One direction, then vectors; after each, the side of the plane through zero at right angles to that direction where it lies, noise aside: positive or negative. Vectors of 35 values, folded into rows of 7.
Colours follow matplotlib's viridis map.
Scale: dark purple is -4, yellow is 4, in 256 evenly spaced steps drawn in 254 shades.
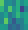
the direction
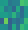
positive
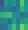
negative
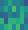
negative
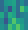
negative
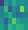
negative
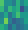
positive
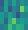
negative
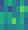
negative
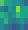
positive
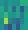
positive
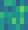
negative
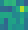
negative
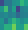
negative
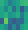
positive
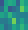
negative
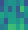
negative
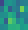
negative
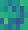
positive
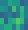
negative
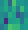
negative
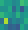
positive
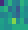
negative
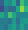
negative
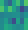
positive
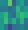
positive
